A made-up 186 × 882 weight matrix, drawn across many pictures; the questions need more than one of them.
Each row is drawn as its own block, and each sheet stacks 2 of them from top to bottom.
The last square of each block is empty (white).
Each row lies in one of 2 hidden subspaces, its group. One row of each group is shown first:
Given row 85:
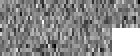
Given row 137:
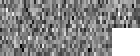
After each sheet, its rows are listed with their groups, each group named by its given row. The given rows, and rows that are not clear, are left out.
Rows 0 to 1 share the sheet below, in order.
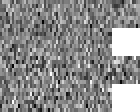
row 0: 85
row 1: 85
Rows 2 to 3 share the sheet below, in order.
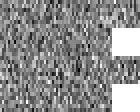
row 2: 85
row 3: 85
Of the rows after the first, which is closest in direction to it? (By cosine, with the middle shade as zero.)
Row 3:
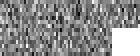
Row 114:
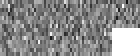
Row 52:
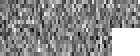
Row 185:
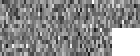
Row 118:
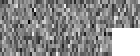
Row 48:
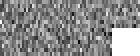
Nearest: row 185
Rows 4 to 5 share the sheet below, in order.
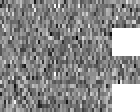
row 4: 137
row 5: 85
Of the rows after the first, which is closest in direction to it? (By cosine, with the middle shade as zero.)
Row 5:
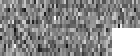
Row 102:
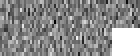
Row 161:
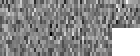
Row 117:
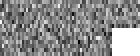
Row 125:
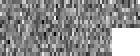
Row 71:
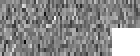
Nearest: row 71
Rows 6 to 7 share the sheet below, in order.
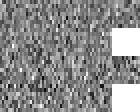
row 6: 85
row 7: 85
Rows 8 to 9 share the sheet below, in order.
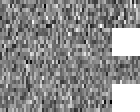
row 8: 85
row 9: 85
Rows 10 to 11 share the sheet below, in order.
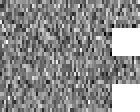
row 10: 137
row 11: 85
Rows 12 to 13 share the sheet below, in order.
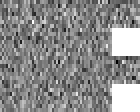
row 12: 137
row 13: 137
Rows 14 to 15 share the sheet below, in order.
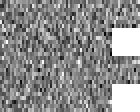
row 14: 137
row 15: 85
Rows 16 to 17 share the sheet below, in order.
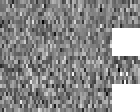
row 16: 85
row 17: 137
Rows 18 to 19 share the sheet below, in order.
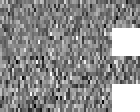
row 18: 137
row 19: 85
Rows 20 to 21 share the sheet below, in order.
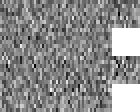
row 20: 137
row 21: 137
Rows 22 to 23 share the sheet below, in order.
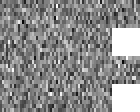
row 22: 85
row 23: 137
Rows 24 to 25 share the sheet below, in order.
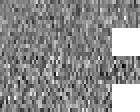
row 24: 85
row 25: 85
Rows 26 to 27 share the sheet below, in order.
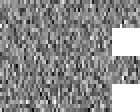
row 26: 85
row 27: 85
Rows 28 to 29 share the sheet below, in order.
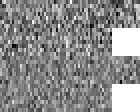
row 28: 85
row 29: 85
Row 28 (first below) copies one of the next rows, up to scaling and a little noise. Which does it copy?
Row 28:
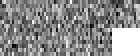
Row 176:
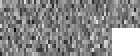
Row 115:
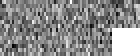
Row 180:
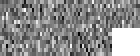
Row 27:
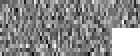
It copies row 115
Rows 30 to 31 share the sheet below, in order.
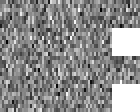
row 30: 85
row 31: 85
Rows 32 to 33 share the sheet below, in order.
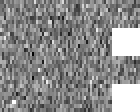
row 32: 85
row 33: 85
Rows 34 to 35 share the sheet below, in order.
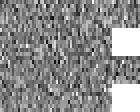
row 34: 85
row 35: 137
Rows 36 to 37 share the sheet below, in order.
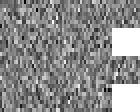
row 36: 85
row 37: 137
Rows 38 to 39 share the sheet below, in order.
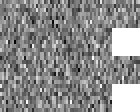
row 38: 85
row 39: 85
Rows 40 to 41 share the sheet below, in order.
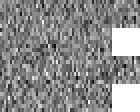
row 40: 85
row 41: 85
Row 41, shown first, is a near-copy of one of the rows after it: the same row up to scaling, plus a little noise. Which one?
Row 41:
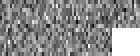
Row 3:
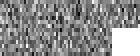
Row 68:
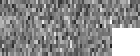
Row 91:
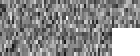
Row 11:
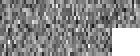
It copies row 11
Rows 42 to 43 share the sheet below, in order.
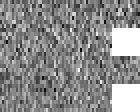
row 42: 137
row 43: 85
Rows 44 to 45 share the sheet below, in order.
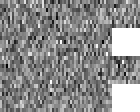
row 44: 85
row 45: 137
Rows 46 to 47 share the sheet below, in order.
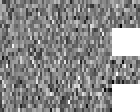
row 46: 85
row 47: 137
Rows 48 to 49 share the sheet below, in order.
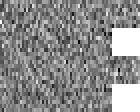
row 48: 137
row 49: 137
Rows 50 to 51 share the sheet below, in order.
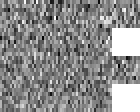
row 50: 85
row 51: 137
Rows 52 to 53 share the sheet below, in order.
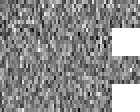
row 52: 85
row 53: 137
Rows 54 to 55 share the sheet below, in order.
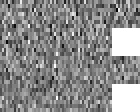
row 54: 137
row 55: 85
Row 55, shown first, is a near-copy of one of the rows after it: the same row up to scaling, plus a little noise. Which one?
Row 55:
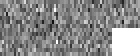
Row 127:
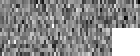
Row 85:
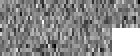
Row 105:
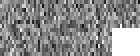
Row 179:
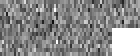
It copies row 179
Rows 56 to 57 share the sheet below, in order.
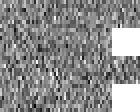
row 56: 85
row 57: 85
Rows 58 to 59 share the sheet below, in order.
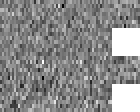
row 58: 137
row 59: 85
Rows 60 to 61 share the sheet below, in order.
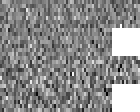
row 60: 85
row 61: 137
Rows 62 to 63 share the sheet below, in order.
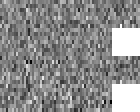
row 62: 85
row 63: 85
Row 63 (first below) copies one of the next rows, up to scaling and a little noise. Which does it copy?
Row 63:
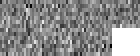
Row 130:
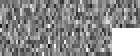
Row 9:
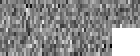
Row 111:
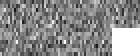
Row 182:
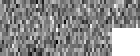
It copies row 9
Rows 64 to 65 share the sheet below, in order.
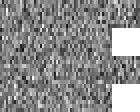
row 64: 137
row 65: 85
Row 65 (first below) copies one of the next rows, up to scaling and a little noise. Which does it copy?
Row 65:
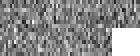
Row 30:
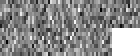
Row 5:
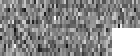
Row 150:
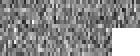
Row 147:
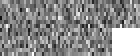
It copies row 150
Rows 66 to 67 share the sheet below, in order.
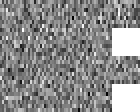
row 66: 137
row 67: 137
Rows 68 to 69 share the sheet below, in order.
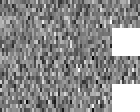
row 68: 85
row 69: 85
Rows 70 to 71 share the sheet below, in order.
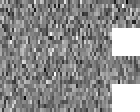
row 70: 137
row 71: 85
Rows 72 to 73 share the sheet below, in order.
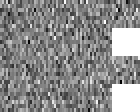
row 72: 137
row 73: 85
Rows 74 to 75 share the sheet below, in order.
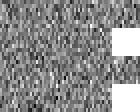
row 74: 85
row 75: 85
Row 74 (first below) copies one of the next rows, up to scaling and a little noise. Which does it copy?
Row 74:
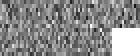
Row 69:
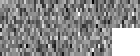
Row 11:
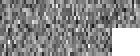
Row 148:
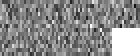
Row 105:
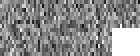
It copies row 148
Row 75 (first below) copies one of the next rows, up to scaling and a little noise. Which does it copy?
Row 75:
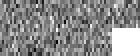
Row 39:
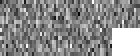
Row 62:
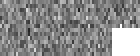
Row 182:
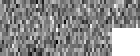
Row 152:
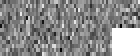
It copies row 182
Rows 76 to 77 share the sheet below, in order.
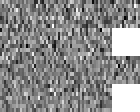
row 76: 85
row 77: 137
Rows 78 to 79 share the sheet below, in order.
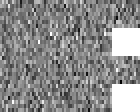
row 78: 137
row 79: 85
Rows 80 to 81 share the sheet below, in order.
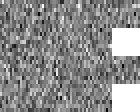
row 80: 85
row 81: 85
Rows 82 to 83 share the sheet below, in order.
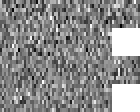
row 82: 85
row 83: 137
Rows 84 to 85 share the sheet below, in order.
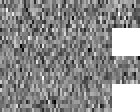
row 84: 137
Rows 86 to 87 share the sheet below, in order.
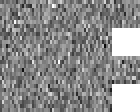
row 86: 85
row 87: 137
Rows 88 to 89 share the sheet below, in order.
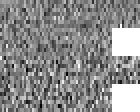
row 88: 85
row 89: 85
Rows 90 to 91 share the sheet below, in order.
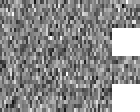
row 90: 137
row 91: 85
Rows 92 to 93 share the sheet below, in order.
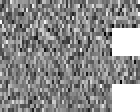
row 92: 137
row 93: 85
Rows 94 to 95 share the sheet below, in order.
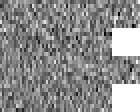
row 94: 137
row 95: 137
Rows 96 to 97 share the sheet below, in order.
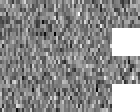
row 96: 85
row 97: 137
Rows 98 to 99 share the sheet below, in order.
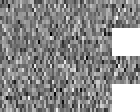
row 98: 137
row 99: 137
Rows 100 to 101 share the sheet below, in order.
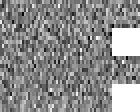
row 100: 137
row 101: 137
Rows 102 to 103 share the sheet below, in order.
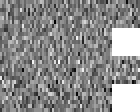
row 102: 137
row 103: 137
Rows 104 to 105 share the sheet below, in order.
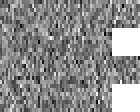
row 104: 137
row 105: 85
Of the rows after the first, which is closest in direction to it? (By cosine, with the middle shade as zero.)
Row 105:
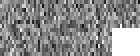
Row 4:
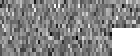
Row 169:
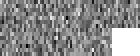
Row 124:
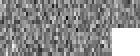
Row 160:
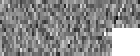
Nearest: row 124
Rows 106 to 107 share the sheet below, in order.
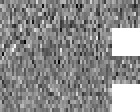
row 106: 85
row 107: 137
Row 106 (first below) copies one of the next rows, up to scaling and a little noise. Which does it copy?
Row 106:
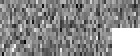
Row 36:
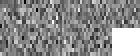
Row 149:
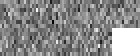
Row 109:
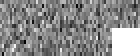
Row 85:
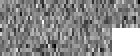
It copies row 109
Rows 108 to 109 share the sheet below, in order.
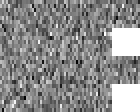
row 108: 137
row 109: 85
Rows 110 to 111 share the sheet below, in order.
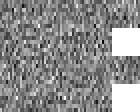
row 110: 85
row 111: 85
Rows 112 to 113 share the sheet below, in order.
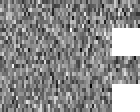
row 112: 137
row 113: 85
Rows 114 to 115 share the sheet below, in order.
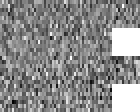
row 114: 137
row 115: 85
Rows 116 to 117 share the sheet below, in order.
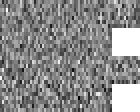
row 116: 137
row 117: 137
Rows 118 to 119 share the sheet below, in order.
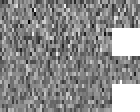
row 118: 137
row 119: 85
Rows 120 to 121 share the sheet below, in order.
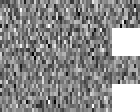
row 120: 85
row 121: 85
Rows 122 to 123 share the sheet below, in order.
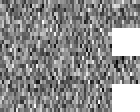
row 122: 85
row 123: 85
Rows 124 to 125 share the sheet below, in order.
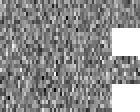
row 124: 85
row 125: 85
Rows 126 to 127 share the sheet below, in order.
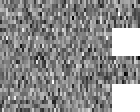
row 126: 137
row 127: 85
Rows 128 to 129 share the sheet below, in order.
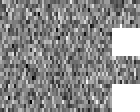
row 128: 85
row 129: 85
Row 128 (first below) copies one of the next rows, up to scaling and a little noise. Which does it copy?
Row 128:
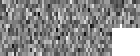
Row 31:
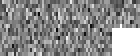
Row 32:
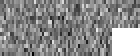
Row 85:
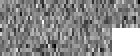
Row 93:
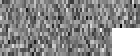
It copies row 31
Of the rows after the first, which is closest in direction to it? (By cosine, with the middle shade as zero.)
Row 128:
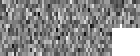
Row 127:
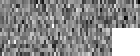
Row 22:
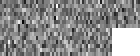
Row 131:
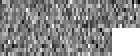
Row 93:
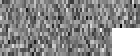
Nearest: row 131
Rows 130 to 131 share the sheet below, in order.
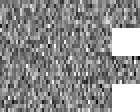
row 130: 85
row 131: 85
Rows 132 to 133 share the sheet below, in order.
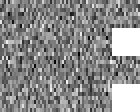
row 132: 137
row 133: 137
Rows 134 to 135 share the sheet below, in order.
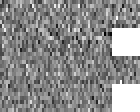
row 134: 137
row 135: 85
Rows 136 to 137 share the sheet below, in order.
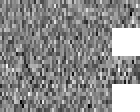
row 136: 137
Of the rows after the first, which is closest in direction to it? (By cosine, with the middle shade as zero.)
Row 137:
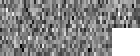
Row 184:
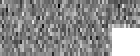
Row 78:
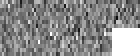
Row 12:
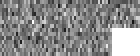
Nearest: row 78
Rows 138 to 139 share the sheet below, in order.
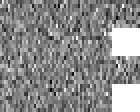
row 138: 137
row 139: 137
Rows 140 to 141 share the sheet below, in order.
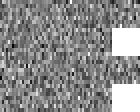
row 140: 85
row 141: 137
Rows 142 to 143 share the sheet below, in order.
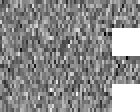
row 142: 137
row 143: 137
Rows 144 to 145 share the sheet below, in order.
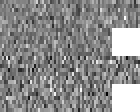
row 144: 85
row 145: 137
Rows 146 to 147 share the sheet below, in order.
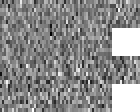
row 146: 137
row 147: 85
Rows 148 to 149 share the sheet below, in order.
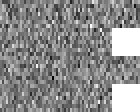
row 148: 85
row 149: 85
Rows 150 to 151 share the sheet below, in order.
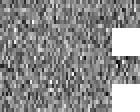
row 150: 85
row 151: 137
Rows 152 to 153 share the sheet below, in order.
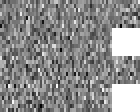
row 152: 85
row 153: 85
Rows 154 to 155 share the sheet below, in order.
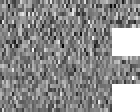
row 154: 137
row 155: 137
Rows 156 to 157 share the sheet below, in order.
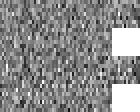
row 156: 137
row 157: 137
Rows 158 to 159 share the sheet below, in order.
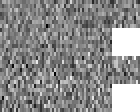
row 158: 85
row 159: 85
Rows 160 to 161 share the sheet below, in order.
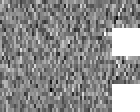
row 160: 137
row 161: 137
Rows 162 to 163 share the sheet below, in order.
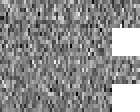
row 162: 85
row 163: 137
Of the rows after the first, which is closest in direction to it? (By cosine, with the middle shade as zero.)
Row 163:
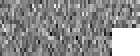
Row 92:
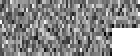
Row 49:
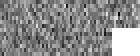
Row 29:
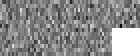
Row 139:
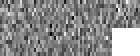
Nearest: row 92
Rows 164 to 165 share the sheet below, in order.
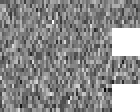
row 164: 85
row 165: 137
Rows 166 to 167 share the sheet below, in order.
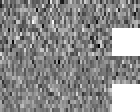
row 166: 85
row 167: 137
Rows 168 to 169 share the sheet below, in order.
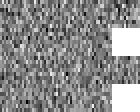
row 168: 137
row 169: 85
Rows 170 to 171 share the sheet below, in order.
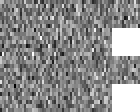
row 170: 85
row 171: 85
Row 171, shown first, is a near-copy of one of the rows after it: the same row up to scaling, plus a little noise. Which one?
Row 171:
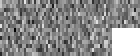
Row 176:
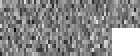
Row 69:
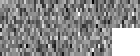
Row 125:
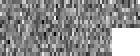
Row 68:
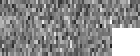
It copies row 176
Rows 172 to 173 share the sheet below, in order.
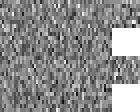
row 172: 137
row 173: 137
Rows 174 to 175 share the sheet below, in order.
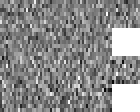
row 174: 137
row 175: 137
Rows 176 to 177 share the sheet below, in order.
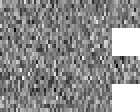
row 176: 85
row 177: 85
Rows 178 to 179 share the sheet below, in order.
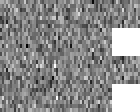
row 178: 85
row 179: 85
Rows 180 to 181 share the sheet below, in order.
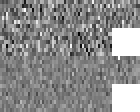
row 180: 85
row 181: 137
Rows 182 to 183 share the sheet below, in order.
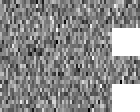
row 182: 85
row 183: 85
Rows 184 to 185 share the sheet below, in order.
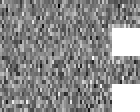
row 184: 137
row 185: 85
